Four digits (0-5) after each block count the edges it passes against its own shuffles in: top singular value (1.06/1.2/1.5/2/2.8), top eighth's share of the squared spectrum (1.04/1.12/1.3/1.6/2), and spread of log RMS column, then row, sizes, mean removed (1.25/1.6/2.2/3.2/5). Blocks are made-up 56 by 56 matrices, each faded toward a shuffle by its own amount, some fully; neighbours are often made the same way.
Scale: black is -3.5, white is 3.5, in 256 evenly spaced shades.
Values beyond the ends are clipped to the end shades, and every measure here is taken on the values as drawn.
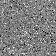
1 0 0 0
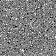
0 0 0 0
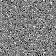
2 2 0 0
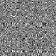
4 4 2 2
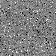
2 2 0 0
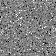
1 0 0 0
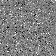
0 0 0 0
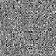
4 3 2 2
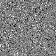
2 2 0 0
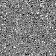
3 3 1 1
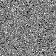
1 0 0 0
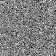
1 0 0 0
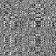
4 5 3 3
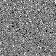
1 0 0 0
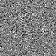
3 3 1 1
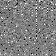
3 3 1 1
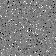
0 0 0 0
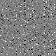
3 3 1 1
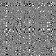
4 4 2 2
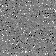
1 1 0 0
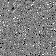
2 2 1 0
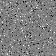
0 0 0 0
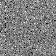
1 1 1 0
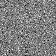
0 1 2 0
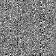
1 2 3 0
